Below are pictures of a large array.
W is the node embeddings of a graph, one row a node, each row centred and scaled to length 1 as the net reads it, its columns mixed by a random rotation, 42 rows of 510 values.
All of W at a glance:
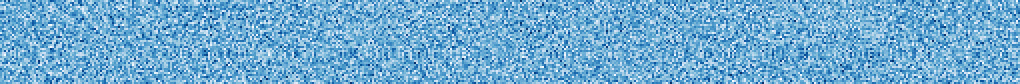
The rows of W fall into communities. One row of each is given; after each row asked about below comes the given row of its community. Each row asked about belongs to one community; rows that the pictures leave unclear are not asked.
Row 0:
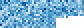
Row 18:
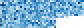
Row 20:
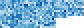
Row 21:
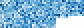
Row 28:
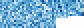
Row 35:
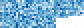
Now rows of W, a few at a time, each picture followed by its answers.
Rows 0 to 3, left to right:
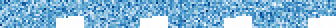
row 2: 20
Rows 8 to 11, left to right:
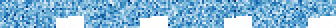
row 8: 35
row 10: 0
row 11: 0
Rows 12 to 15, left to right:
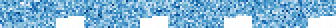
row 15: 0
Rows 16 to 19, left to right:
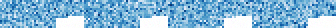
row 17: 35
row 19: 18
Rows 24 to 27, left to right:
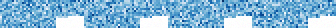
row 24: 28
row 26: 28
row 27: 28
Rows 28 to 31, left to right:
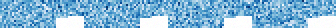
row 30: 18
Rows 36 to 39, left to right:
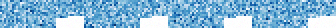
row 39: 18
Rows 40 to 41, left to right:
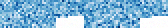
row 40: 21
